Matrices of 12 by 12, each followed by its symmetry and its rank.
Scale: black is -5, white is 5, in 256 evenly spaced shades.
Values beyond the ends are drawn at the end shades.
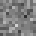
antisymmetric, full rank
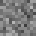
neither, full rank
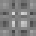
symmetric, rank one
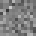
antisymmetric, full rank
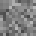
antisymmetric, full rank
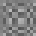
symmetric, rank two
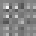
symmetric, rank two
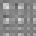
symmetric, rank two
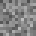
neither, full rank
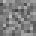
antisymmetric, full rank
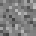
antisymmetric, full rank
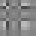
symmetric, rank one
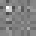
symmetric, rank two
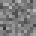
neither, full rank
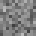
neither, full rank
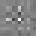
symmetric, rank two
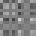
symmetric, rank one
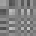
symmetric, rank one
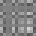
symmetric, rank one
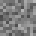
neither, full rank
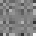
symmetric, rank two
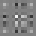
symmetric, rank one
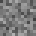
neither, full rank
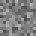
antisymmetric, full rank
